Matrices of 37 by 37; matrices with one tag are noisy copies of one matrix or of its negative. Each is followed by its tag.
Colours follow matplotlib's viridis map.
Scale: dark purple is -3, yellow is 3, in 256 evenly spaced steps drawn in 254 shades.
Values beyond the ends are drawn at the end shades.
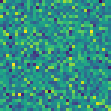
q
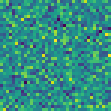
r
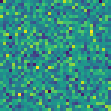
q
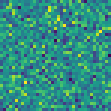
r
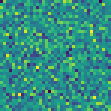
q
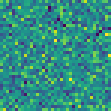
r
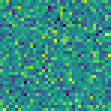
r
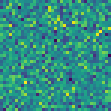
r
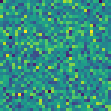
q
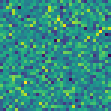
r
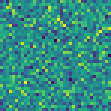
r
